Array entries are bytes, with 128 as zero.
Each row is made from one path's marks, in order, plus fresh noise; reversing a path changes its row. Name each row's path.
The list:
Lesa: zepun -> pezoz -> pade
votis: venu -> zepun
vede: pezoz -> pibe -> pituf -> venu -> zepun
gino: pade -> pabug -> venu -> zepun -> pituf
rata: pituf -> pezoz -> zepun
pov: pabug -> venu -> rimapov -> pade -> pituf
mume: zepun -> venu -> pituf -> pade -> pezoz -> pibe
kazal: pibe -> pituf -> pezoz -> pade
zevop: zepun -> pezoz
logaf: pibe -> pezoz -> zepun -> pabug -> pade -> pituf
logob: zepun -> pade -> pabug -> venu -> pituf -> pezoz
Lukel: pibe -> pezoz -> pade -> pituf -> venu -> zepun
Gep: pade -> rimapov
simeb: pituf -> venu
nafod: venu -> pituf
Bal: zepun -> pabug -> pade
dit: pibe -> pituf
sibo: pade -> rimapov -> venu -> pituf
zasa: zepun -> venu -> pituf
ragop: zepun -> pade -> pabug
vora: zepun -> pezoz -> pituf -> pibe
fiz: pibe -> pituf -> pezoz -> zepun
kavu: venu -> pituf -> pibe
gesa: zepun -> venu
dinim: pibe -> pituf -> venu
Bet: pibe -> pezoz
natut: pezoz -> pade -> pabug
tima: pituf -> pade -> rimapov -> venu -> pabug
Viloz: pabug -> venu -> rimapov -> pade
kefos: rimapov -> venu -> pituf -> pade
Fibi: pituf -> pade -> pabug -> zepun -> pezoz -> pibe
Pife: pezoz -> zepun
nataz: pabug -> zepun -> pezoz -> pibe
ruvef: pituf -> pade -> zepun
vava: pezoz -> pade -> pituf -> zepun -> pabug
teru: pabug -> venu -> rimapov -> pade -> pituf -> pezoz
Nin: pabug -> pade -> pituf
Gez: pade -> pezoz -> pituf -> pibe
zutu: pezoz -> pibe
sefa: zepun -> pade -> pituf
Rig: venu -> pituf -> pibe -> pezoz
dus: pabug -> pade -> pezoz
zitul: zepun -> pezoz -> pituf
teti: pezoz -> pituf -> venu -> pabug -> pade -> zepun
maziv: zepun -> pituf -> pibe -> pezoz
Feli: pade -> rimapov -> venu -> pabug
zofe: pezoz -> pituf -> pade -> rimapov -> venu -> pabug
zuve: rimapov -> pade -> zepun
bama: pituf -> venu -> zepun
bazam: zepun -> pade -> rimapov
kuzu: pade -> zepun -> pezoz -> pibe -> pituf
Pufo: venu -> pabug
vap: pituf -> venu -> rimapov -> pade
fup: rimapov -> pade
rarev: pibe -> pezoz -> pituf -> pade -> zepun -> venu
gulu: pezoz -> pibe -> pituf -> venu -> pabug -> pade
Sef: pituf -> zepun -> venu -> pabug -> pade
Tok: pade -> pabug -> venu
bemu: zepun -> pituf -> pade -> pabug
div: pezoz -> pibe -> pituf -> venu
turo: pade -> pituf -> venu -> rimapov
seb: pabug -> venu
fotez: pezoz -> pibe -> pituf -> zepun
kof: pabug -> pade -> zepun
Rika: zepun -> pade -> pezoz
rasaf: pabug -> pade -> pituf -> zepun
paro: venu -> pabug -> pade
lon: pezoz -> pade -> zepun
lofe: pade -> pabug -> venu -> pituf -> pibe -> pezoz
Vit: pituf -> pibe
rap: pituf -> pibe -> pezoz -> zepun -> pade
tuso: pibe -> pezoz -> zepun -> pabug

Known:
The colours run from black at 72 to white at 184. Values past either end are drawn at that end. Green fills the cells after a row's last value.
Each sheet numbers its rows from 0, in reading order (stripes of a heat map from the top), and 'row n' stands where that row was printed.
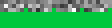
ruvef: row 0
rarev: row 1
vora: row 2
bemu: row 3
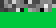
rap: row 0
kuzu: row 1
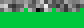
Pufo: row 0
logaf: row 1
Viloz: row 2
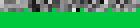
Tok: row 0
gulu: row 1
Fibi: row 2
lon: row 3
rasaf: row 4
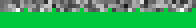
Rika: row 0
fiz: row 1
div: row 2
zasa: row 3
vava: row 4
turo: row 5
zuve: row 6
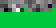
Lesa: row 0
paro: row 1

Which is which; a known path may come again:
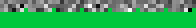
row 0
nafod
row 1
dit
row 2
kefos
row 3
tima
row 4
Rika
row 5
bama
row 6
Fibi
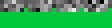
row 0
vap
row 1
kazal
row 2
maziv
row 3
teti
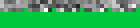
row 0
Tok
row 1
mume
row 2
nataz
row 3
ragop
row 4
Feli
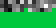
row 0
gulu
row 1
gino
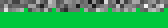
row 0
teru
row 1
natut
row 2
paro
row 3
fotez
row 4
rasaf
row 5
ruvef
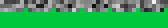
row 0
lofe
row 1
zofe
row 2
vava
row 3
kavu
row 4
Pufo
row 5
Sef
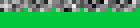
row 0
simeb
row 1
Pife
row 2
logaf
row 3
vede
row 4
lon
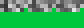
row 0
bazam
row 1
zasa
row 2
zitul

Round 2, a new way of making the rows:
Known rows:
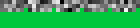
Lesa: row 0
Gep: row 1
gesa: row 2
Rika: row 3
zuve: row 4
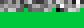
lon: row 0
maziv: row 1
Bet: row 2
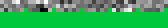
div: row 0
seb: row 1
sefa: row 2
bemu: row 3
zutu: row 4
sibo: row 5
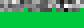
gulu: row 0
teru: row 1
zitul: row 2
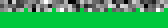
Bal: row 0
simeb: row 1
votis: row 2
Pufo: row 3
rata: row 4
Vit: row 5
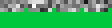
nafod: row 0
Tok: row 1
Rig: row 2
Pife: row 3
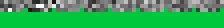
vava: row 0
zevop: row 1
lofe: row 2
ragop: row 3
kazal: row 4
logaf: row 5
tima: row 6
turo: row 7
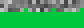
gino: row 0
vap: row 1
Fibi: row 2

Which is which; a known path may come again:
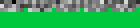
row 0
ruvef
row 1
Sef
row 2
kazal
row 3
vede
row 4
Lesa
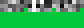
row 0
kefos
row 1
paro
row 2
bama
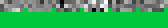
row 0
Rig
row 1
fotez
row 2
vora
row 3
dit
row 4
mume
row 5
zofe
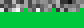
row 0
zutu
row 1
vava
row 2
bazam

